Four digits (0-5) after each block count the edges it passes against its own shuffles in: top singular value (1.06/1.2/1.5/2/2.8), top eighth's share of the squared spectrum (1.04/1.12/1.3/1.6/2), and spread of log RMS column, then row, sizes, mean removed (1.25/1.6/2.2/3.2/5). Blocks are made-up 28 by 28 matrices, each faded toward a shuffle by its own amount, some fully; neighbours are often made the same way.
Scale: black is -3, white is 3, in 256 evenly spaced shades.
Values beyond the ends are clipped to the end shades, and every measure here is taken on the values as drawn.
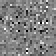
1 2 2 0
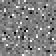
0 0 0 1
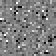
1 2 0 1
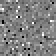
0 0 0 0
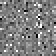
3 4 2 1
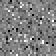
1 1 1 0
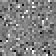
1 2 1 0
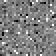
0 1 0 0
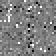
1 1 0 0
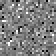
0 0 0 0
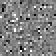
1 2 0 0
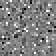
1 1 0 0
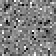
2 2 1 0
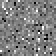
1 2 1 0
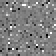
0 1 0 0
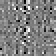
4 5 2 1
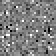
2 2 1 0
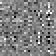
3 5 2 2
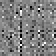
3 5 2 2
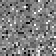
0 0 0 0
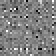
3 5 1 1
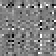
3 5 2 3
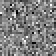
0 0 1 0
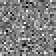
0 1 1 0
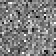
0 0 1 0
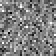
0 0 0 0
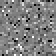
0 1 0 0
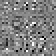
3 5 2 2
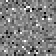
1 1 0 0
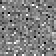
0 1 0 0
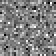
2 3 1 1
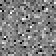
1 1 0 0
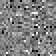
3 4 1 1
